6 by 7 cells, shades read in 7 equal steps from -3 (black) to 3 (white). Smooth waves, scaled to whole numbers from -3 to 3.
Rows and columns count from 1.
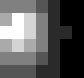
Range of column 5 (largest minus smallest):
0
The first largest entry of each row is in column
1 2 1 2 1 1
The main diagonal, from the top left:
0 3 2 0 -2 -3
